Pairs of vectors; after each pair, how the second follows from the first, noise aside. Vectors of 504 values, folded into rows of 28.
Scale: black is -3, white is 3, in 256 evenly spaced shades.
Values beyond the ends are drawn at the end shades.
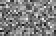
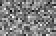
reversed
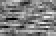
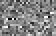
sign-scrambled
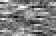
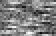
wrapped around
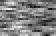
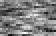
wrapped around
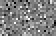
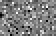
wrapped around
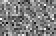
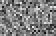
wrapped around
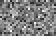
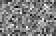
reversed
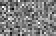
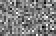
reversed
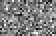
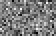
sign-scrambled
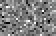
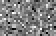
wrapped around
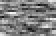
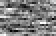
reversed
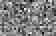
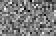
sign-scrambled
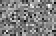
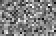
sign-scrambled
